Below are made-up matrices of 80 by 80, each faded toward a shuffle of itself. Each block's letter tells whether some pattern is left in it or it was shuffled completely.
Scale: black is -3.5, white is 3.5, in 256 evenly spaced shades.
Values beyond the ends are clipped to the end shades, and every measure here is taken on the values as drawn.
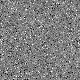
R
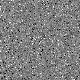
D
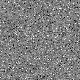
D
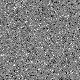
D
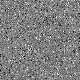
D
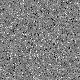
D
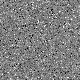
R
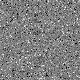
D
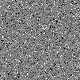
R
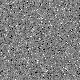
R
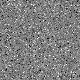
D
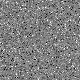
R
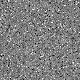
D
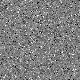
R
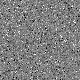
R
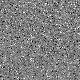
R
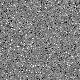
R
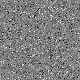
R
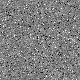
R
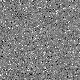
D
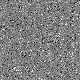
D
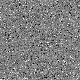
D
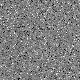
R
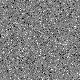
R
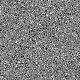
R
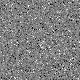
R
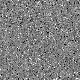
D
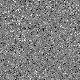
D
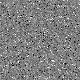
D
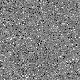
D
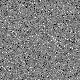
R
